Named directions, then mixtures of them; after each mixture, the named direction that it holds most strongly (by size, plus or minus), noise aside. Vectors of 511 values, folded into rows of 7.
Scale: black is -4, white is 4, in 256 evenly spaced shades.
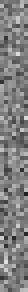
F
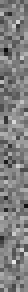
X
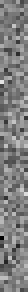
F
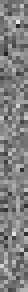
F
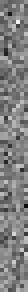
X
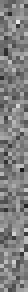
X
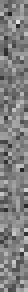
X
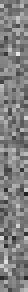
F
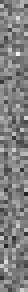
F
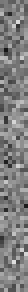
X
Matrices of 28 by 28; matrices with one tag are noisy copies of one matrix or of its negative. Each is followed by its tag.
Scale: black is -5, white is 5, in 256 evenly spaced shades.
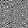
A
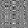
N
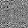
A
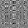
N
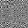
A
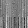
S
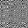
A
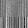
S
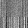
S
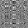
N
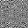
A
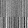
S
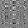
N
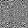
A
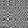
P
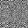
A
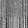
S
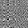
P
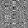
N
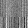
S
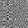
P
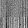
S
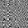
P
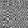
P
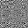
A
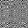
A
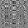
N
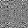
A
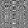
N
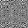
A
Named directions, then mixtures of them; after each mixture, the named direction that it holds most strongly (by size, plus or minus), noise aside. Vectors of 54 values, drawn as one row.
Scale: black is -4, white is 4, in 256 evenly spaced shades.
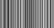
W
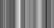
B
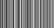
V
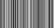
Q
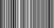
Q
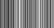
W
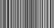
W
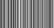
Q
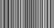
W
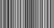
W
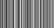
V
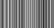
W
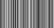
Q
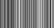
W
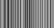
W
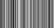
Q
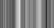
B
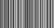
W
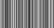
Q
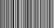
V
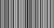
W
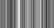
B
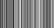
V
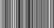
Q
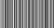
Q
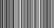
V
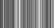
B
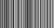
V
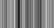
B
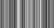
B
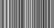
W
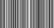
Q
